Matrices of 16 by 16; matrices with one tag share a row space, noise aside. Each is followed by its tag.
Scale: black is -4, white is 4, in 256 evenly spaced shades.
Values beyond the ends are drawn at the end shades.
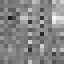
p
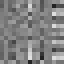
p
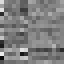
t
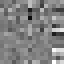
p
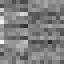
t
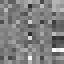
p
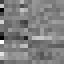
t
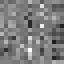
p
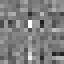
p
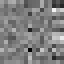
p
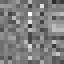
p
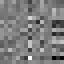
p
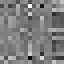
p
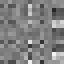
p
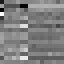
t
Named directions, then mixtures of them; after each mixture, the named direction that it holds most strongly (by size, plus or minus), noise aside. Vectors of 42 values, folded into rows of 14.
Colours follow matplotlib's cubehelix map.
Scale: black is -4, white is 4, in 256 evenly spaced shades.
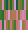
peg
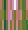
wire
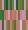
peg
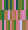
peg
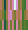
wire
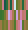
peg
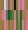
wire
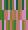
peg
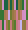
peg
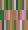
peg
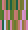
peg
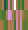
wire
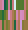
peg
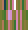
wire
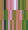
wire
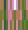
wire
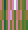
wire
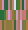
peg
